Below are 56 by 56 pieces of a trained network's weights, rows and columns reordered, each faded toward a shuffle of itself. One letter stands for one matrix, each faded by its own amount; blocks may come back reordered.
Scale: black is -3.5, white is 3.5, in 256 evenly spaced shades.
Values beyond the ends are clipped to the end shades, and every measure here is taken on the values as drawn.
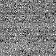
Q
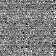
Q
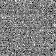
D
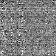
Q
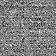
Q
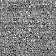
D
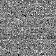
D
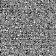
D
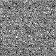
D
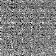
Q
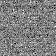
D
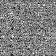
D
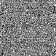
D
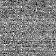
Q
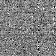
D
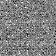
D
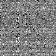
Q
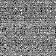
Q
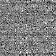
Q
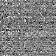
Q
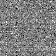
D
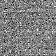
D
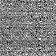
Q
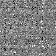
D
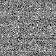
D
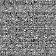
Q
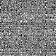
Q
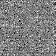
D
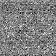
D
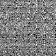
Q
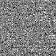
D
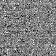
D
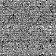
Q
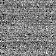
Q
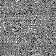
D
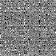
Q
